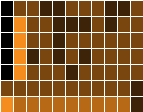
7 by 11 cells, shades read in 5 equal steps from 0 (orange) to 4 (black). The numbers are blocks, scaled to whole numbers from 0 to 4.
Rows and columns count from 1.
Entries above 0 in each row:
11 10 10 10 10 11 10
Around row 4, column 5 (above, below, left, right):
3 2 2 2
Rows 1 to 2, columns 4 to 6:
3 3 2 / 2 3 3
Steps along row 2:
down up same up same same down up down same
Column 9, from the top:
3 3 2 2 2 2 1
